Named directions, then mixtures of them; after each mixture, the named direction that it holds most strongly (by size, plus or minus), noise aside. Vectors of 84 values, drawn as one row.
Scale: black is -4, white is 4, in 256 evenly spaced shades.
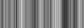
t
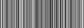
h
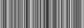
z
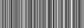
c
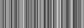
c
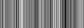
t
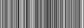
h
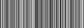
h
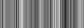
t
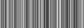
z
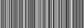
c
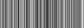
z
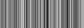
z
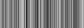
z
